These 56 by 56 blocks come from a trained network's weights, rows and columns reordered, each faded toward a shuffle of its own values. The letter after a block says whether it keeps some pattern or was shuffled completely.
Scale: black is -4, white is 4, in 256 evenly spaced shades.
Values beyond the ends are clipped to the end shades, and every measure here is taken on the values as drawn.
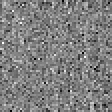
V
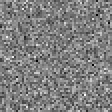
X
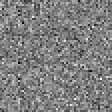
V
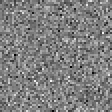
X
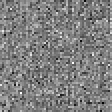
V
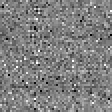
V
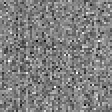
V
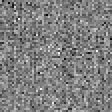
V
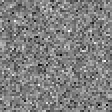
X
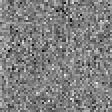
V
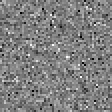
X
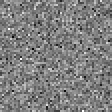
X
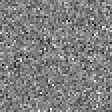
X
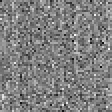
V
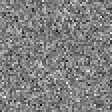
V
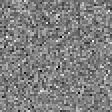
X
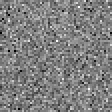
X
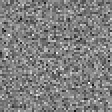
X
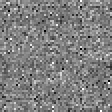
V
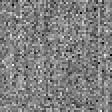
V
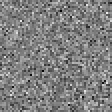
X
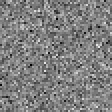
X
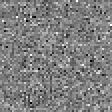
V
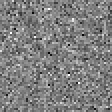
X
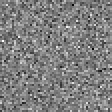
X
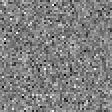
X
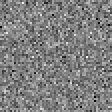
X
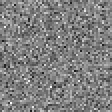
X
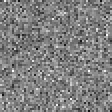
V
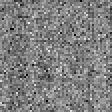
V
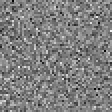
V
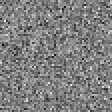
X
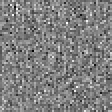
V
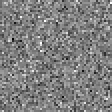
X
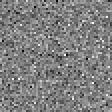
X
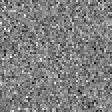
X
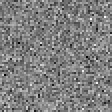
V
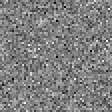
X
